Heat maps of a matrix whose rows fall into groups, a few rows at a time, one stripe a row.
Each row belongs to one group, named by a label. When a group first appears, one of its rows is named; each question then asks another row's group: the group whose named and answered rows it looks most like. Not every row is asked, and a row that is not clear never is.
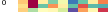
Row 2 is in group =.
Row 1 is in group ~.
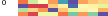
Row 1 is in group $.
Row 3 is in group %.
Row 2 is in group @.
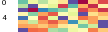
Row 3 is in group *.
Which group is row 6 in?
%
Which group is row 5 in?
%
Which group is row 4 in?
$
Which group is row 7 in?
$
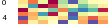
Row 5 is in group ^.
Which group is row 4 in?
$
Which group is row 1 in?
*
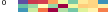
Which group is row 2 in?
*
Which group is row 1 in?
@
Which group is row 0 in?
$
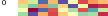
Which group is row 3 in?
*
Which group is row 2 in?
~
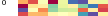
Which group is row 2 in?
$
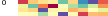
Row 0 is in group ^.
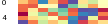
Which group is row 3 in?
^
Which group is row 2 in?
^
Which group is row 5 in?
$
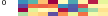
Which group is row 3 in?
@
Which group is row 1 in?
$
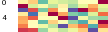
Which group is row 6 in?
^
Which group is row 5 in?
=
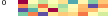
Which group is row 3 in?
~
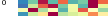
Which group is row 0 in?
@
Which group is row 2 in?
~
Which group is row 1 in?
*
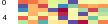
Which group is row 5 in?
~
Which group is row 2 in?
@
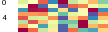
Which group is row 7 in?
^
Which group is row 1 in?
~
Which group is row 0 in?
@
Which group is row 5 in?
$
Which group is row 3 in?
^
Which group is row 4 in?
^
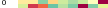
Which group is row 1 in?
$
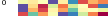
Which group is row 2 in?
$
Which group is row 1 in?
@
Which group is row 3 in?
=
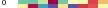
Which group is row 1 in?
~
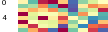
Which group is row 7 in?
@
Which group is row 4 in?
%
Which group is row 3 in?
%
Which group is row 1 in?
@
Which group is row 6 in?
=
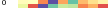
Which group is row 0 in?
@
